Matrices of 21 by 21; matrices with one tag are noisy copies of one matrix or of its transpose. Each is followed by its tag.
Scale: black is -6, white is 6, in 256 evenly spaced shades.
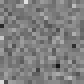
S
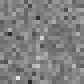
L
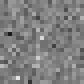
L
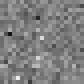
L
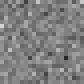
S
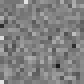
S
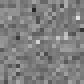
L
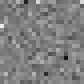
S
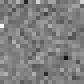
S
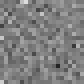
S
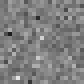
L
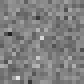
L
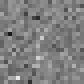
L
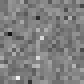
L
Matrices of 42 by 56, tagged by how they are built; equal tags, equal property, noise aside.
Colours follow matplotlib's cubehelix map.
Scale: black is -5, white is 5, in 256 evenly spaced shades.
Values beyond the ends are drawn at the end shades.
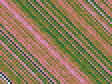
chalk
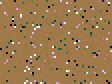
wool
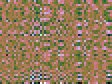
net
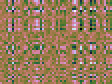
net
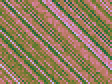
chalk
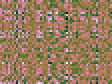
net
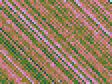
chalk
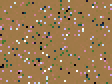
wool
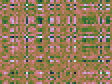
net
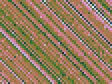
chalk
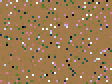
wool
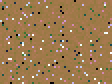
wool
